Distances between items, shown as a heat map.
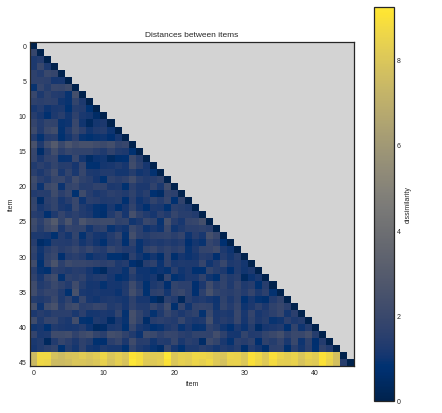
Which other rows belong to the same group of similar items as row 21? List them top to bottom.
0, 1, 2, 3, 4, 5, 6, 7, 8, 9, 10, 11, 12, 13, 14, 15, 16, 17, 18, 19, 20, 22, 23, 24, 25, 26, 27, 28, 29, 30, 31, 32, 33, 34, 35, 36, 37, 38, 39, 40, 41, 42, 43
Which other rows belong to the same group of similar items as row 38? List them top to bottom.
0, 1, 2, 3, 4, 5, 6, 7, 8, 9, 10, 11, 12, 13, 14, 15, 16, 17, 18, 19, 20, 21, 22, 23, 24, 25, 26, 27, 28, 29, 30, 31, 32, 33, 34, 35, 36, 37, 39, 40, 41, 42, 43
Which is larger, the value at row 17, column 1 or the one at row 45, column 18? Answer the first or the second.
the second
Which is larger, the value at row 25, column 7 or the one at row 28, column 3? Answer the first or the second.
the first
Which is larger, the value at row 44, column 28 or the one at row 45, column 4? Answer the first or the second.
the first
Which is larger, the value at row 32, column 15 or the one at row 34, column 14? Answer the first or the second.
the second
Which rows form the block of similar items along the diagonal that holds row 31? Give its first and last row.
0 to 43
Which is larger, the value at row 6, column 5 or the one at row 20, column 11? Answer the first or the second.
the first
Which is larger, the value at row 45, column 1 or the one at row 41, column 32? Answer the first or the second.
the first
